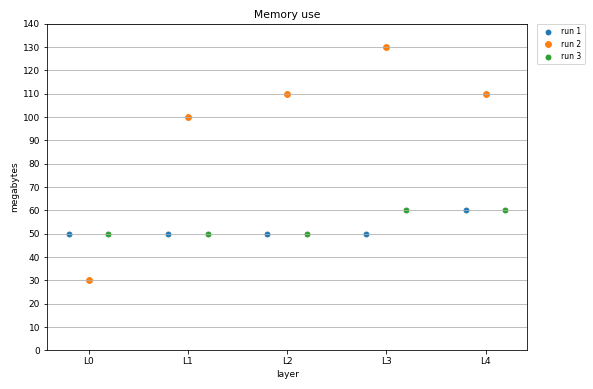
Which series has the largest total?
run 2
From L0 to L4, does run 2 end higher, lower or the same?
higher
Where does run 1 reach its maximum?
L4
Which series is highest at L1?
run 2
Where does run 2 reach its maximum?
L3
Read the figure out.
Title: Memory use
x-axis: layer, ticks L0 L1 L2 L3 L4
y-axis: megabytes, ticks 0 10 20 30 40 50 60 70 80 90 100 110 120 130 140
Legend: run 1, run 2, run 3
Values:
run 1: 50 50 50 50 60
run 2: 30 100 110 130 110
run 3: 50 50 50 60 60
